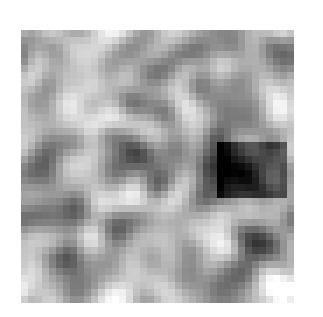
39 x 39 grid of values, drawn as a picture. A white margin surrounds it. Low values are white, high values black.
Average level on the scale: 40%. Ninth with the highest average: middle right. Odd patch: higher, in the middle right. Grain: blotchy.
